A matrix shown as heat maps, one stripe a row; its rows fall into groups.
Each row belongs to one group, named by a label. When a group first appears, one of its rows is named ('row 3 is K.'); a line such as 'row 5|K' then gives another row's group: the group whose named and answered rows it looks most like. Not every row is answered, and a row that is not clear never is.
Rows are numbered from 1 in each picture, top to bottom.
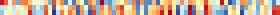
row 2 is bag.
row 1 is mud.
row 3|bag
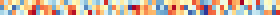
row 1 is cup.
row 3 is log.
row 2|log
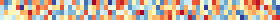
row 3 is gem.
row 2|cup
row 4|bag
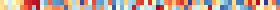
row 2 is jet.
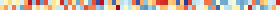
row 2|gem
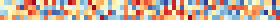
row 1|log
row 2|cup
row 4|mud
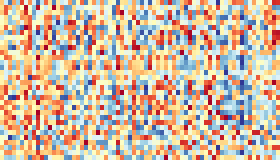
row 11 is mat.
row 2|mat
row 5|log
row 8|bag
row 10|log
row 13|bag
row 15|log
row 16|cup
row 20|log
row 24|gem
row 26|gem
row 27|cup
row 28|log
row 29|gem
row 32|cup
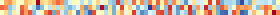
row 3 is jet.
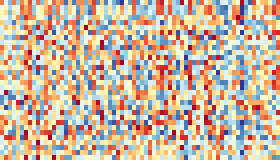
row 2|jet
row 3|jet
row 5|log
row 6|gem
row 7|bag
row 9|log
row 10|mud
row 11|log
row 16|mud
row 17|jet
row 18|bag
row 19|log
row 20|log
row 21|cup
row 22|cup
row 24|mat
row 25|mud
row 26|log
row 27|log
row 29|bag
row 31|bag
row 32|mat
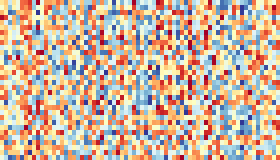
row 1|jet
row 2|jet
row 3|log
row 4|mud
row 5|jet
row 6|jet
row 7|mat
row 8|bag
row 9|mud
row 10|bag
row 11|gem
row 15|gem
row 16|mat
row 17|bag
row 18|mud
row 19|gem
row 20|mat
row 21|cup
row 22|jet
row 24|log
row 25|bag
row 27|mud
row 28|mat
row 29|cup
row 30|mud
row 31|cup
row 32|log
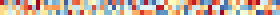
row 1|cup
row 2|jet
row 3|log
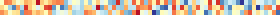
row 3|gem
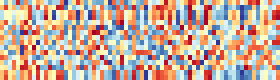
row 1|cup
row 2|mud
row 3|bag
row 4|bag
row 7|cup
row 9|jet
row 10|cup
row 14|gem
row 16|mud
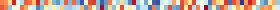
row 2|mat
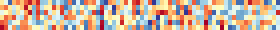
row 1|gem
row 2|mat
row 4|gem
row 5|mat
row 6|mud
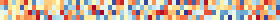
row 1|mat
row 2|cup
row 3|bag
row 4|gem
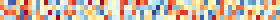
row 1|log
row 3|gem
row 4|cup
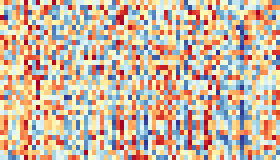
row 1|mat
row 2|log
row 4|cup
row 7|bag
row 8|gem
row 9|mat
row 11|jet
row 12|gem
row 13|mat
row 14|bag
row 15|bag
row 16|cup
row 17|bag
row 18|mud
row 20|cup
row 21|jet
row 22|mud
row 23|bag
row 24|mud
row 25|mat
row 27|mat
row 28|jet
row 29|mud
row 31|gem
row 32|log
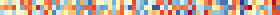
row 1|jet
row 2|gem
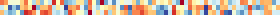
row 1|mat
